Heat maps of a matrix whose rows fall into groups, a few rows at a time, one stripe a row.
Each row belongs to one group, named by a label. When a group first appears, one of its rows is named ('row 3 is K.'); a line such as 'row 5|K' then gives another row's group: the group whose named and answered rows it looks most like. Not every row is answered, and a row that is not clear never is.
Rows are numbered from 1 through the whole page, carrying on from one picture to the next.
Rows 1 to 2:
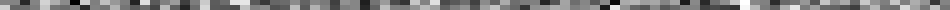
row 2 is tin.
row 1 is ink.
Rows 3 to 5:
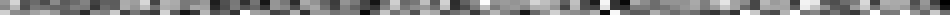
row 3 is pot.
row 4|pot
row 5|tin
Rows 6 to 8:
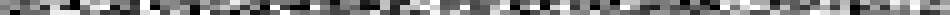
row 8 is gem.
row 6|ink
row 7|ink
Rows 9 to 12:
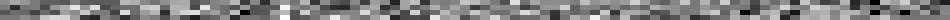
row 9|pot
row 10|gem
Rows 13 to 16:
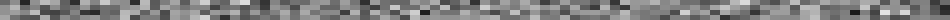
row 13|ink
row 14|pot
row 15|pot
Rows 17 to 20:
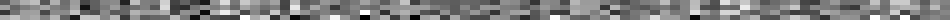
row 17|tin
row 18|tin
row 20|tin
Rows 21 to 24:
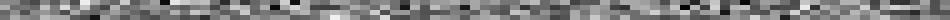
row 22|ink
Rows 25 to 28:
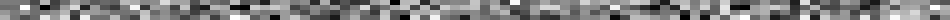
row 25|pot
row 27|ink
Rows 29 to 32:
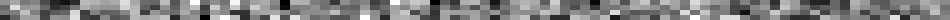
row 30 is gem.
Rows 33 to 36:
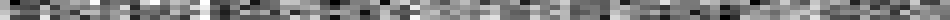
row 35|tin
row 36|tin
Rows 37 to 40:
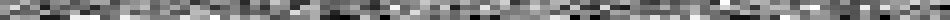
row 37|ink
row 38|pot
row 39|tin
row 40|gem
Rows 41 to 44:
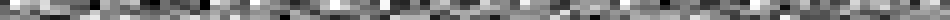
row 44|gem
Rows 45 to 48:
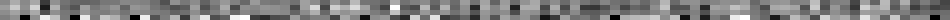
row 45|pot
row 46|pot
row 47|pot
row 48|ink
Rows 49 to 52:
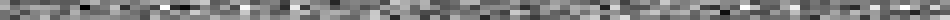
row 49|gem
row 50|tin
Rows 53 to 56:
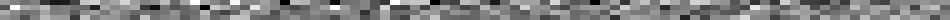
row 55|tin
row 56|ink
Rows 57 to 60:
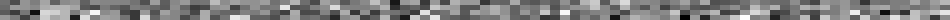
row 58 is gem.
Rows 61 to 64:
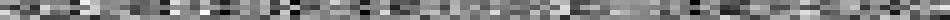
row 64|pot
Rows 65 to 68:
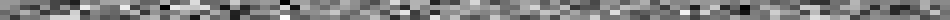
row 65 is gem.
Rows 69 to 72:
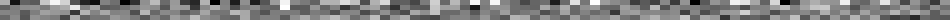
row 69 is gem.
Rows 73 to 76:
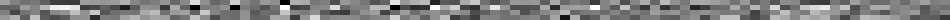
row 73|gem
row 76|pot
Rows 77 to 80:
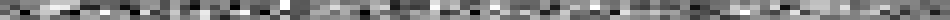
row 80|tin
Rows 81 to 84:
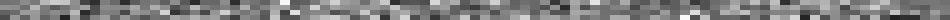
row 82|pot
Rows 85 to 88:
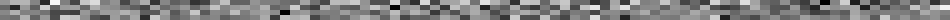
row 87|gem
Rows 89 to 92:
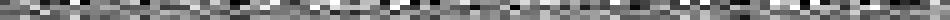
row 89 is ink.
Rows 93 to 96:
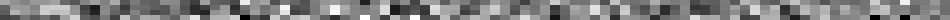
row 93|tin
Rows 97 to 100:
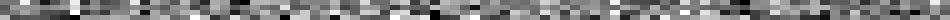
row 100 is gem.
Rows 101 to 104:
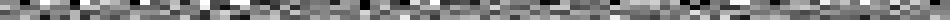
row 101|ink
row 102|tin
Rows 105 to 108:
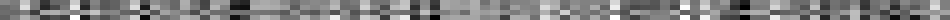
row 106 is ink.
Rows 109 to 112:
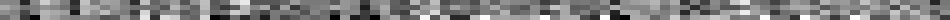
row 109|ink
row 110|tin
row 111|ink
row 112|pot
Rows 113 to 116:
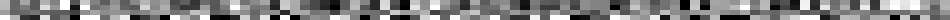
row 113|ink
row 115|gem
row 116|tin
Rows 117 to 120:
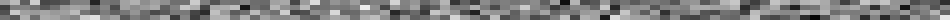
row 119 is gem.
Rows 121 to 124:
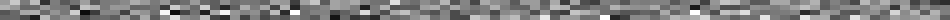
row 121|pot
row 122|tin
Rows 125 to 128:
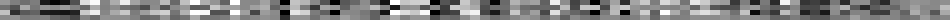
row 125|gem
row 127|gem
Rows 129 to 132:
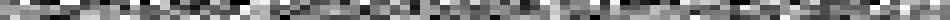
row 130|tin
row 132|gem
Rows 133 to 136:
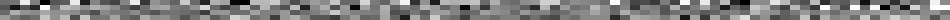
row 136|ink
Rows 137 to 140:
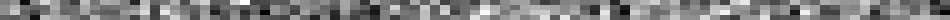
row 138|pot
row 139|pot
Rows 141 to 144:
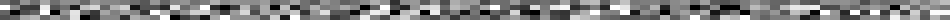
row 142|tin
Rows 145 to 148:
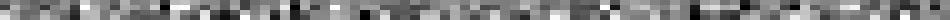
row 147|tin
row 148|tin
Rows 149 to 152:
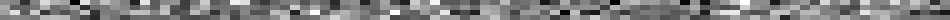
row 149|ink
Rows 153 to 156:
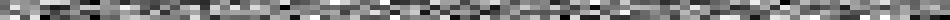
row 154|gem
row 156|pot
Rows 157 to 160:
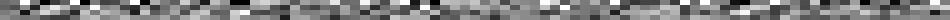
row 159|ink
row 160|gem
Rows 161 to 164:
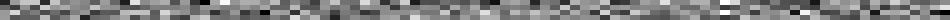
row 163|pot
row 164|tin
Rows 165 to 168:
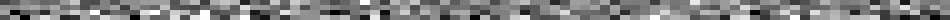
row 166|tin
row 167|gem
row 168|ink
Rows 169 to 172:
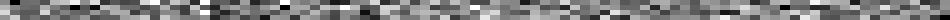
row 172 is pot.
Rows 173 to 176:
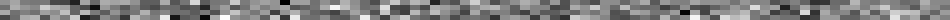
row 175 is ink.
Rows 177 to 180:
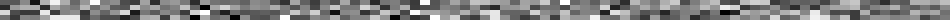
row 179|tin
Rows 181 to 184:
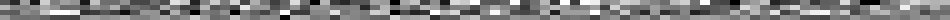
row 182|tin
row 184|gem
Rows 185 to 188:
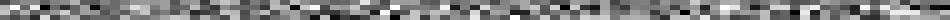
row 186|pot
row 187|ink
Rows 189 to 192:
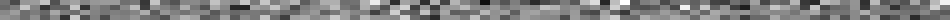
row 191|pot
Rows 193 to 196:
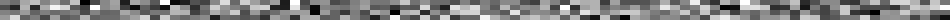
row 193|tin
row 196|pot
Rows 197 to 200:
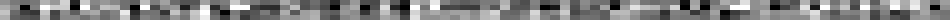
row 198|ink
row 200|tin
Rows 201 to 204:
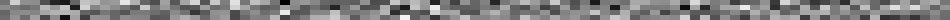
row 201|gem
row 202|ink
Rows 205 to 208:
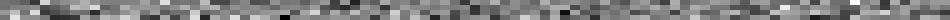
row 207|pot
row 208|gem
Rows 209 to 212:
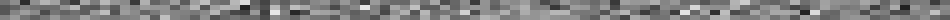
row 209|ink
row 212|pot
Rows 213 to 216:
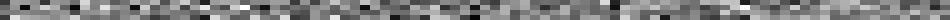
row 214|ink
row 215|ink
